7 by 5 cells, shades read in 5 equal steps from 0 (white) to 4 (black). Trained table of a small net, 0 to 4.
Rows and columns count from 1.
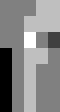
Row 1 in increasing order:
1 1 2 2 2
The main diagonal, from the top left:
2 2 0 1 2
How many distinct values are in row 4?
3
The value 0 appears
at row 3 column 3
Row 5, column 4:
2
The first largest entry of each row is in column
1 1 5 1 1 1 1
